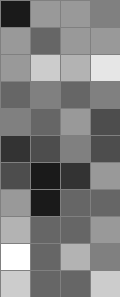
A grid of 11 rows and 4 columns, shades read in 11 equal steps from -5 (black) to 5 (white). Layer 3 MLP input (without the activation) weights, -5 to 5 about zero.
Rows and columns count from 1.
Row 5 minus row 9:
-2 0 2 -3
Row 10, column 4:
0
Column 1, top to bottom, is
-4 1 1 -1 0 -3 -2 1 2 5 3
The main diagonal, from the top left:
-4 -1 2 0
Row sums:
-2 2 10 -2 -2 -7 -8 -5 1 6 4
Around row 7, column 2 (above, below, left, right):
-2 -4 -2 -3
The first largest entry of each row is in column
2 1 4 2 3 3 4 1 1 1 1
